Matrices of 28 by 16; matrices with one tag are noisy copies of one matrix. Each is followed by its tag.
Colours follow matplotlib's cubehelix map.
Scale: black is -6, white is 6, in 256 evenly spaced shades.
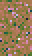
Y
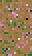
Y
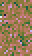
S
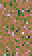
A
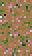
S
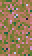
Y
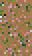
S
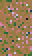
Y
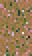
A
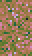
Y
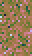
S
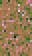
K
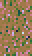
A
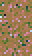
S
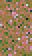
Y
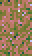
K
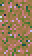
S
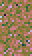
S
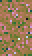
Y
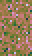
Y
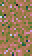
S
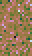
K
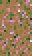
K
